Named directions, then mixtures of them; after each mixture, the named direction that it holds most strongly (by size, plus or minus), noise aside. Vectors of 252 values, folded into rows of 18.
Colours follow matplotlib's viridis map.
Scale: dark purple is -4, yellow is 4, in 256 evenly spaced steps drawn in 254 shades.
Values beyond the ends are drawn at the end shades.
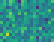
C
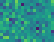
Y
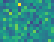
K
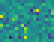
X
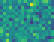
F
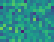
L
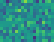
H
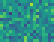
K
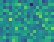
F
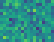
Y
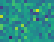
X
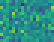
L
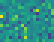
X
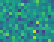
H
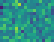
L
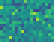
L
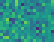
Y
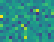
X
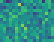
K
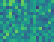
C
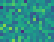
L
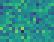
L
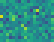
X
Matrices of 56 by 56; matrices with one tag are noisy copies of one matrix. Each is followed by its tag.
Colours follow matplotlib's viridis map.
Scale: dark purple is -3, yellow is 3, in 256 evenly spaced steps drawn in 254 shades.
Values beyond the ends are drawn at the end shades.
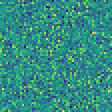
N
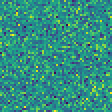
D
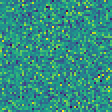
N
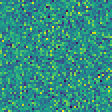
N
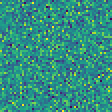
N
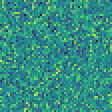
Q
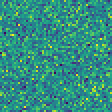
D
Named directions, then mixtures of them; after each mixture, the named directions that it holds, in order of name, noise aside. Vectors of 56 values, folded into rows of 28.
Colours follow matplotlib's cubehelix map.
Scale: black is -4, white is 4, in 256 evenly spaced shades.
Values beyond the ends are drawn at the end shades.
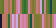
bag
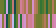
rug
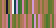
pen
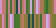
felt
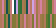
pen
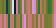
pen, rug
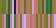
bag, pen, rug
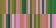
bag, rug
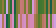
rug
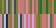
rug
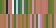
pen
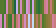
felt, rug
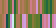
bag, felt, rug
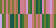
bag, felt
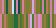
bag, pen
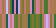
felt, pen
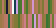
pen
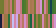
bag
